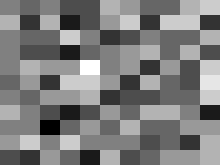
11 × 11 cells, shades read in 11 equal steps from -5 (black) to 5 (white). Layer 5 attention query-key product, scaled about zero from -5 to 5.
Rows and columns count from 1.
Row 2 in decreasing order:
3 3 3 2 2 1 -2 -3 -3 -3 -4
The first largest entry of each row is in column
11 7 4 8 5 11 11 1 7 2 6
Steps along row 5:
up down same up down up down up down up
